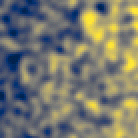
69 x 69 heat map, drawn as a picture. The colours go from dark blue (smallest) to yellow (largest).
No lone cell stands out from its neighbours. The texture is blotchy. On average the colour sits 50% of the way up the scale. Values rise toward the right. There are no regular stripes.
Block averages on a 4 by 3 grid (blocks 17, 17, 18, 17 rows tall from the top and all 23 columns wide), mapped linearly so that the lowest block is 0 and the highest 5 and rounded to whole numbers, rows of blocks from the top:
025
125
133
124
